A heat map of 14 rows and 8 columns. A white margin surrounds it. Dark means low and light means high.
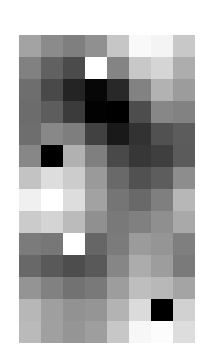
Ninth with the highest average: middle left. Ninth with the lowest average: top middle. Lone odd cells: 4, 2 higher and 2 lower than their neighbours.
